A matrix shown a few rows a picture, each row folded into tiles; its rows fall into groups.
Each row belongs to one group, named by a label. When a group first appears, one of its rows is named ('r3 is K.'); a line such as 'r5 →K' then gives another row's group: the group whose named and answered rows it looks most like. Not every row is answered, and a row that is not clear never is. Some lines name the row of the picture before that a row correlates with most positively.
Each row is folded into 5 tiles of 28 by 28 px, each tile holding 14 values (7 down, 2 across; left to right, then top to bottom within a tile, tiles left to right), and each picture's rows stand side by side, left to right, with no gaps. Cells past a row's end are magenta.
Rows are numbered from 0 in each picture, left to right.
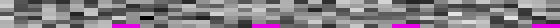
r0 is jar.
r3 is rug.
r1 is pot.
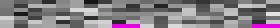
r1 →jar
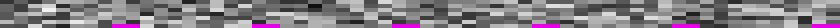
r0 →pot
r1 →jar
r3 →pot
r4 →rug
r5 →pot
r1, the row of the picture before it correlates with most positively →0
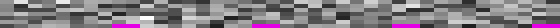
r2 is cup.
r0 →cup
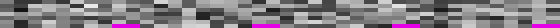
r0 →pot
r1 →cup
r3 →pot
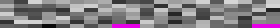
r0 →rug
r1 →cup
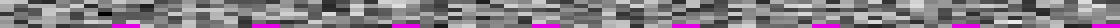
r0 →jar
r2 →rug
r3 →pot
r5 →pot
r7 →rug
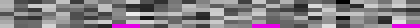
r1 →pot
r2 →pot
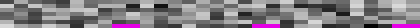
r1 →jar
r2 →rug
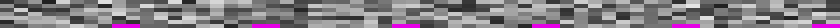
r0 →rug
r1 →rug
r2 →pot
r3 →rug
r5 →jar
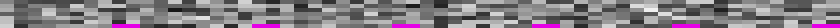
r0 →jar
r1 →rug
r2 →jar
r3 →pot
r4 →cup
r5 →pot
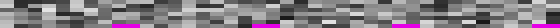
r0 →jar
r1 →pot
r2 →pot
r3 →pot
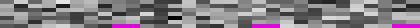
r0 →cup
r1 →pot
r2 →jar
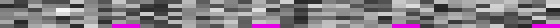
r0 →pot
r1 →pot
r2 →pot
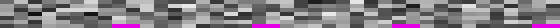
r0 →cup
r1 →jar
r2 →jar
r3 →jar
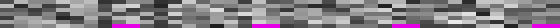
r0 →cup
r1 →pot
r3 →rug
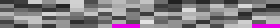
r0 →rug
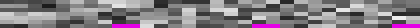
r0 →rug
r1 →jar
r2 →cup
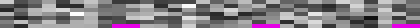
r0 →pot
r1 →jar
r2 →rug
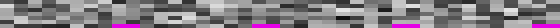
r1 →rug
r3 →jar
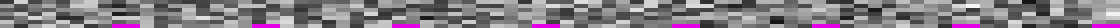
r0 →cup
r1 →jar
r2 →jar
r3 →pot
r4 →cup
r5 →rug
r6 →cup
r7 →rug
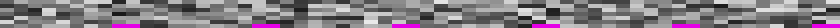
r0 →cup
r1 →rug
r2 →pot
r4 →jar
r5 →cup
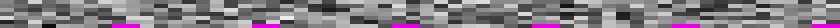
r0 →rug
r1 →jar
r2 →rug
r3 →cup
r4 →cup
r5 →pot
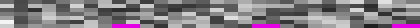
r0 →jar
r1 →rug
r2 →rug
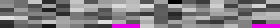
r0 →rug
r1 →jar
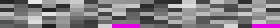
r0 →rug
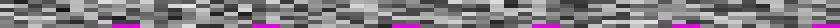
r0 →rug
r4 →pot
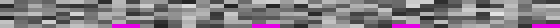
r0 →pot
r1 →jar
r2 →cup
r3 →pot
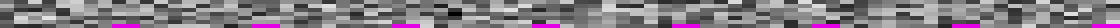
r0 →rug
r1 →cup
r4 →pot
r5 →rug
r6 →pot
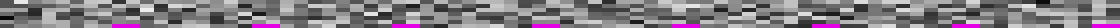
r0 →cup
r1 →cup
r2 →jar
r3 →cup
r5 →cup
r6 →cup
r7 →pot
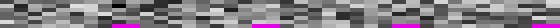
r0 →cup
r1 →pot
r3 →cup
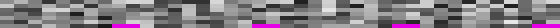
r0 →jar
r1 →jar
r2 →pot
